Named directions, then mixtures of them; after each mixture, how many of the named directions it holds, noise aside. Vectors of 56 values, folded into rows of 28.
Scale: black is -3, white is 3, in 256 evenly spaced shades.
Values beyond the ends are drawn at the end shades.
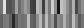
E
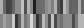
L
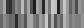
two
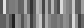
two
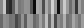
two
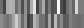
two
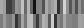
two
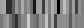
two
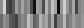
two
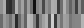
two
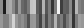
one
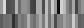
one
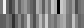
one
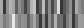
one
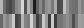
one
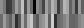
two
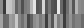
two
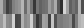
one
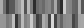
one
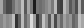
one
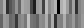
two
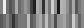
one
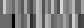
two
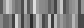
one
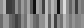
two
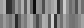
two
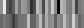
one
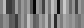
two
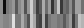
two
